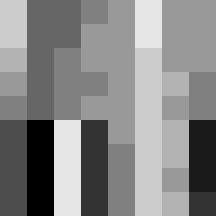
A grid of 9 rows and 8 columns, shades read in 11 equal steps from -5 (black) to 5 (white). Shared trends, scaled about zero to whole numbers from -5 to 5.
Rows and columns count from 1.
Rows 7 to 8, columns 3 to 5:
4 -3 0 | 4 -3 0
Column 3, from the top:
-1 -1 0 0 0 4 4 4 4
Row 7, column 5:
0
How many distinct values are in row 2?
4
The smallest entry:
-5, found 4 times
